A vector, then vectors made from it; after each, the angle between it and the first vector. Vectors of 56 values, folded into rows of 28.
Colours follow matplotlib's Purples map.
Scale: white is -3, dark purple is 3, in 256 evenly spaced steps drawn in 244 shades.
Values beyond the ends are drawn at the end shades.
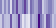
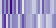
partly opposed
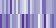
nearly opposite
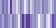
nearly opposite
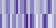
orthogonal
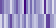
partly aligned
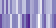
nearly opposite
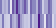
nearly parallel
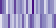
orthogonal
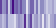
orthogonal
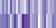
nearly opposite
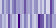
partly aligned
